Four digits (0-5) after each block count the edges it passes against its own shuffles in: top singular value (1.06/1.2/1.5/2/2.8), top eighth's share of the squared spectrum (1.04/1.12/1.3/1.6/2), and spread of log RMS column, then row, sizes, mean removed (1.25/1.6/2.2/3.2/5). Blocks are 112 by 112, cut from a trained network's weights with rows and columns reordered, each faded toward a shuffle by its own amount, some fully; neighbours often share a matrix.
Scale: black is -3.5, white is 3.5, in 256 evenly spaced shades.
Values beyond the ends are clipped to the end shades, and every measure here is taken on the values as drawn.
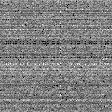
5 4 1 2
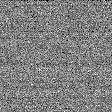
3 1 0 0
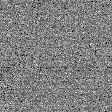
2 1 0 0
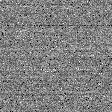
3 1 0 1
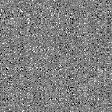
4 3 2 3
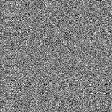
4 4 1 2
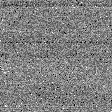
3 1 0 1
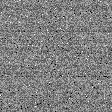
2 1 0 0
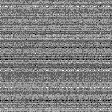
5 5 2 3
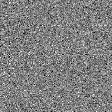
3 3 1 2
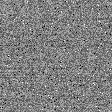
1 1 0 0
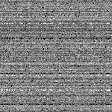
5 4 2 3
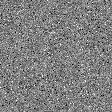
1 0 0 0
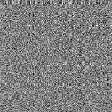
4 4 2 3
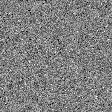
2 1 0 0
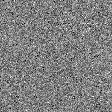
3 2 0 1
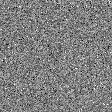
1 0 0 0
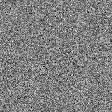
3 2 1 0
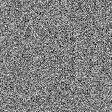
3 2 0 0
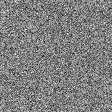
0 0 0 0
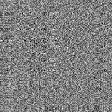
4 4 1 2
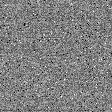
1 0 0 0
